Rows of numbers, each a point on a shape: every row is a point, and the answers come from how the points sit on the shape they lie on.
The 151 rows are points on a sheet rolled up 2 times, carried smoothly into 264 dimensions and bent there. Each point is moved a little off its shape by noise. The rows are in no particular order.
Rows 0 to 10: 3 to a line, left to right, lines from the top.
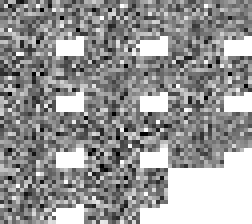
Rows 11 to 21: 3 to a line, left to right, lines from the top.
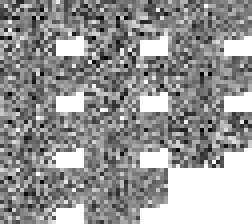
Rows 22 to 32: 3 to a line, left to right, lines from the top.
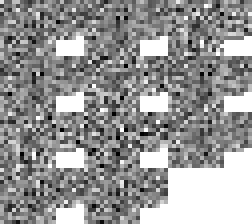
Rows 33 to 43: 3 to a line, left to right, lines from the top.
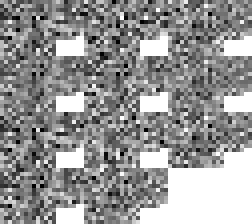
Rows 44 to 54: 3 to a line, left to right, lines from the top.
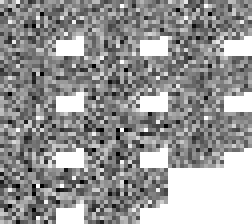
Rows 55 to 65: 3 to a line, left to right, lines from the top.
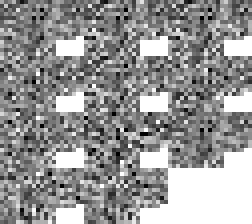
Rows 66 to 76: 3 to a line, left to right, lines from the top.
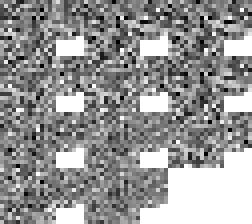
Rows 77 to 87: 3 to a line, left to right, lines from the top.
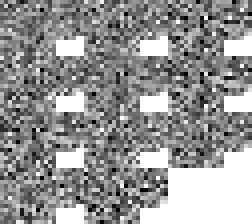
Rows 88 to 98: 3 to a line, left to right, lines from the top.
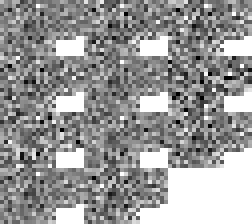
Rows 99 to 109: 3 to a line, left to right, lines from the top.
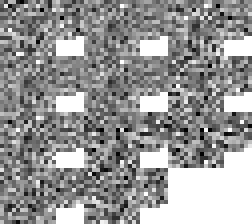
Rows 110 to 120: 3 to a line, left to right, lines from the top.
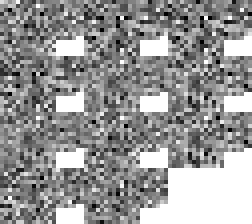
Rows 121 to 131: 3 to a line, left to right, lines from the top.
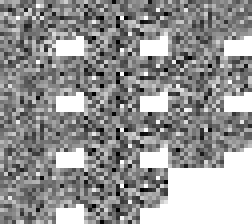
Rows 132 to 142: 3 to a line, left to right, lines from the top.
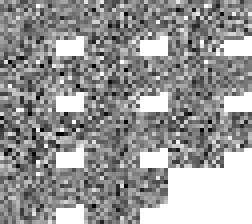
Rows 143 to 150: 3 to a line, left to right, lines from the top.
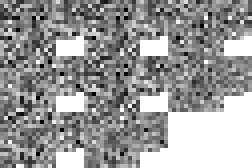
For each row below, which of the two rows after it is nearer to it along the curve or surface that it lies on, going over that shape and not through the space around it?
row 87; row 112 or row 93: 93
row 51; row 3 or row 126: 3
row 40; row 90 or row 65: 65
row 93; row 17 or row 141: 17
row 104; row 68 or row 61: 68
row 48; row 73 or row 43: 43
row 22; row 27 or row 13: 27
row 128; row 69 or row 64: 69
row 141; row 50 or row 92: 92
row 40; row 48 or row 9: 9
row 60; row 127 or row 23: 23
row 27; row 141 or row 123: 141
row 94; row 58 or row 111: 111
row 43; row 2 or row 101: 101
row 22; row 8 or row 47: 47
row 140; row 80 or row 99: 99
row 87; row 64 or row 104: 104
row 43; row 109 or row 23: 23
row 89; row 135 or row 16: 16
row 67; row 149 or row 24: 149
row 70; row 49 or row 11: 11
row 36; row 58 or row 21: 58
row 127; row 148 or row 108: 148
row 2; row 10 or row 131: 10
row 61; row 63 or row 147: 63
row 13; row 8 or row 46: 8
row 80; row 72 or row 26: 72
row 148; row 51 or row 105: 105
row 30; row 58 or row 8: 58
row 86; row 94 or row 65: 94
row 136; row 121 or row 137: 121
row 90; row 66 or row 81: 81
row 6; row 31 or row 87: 31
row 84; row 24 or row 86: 24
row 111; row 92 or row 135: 135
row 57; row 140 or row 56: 140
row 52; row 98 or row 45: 45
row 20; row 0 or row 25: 25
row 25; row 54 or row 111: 54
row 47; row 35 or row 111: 35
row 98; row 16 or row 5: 5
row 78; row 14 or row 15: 14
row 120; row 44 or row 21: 44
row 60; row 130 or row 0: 130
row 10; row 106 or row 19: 19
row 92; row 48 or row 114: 114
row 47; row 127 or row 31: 31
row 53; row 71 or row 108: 71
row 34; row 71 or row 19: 71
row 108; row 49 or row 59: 49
